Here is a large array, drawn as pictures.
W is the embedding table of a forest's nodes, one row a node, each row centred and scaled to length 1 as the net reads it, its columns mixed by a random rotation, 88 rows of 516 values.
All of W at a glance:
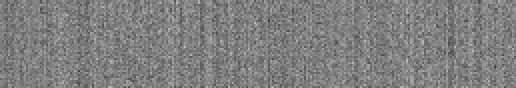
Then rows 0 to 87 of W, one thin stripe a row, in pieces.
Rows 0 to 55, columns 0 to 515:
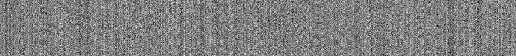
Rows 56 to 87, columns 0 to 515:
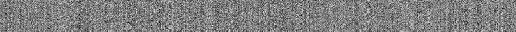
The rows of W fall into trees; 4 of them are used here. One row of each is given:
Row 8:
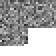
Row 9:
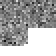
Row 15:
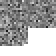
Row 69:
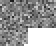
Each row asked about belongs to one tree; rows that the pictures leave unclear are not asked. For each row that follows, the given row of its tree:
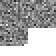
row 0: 15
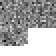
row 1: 9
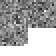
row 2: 9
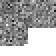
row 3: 15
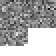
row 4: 69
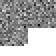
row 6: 69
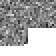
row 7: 8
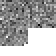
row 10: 69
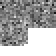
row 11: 9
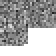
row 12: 9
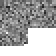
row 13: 8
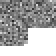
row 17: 15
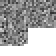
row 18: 9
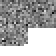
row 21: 9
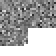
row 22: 69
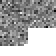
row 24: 15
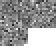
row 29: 15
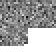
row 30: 8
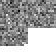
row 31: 15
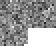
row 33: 9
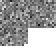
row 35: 69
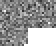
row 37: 69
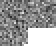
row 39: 15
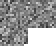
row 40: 8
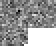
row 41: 15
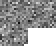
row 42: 8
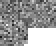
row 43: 15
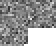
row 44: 8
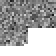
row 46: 69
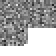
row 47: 9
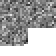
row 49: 8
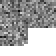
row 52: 15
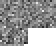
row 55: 8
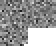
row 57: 15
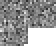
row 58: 9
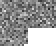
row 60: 69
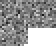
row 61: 9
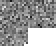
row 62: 69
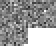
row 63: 9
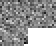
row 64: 8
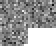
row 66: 9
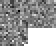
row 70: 15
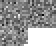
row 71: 9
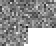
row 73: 69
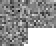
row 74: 15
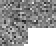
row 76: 15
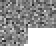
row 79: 9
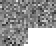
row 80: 9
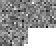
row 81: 15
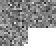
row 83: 15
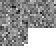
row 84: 15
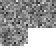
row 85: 9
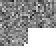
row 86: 69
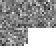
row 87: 69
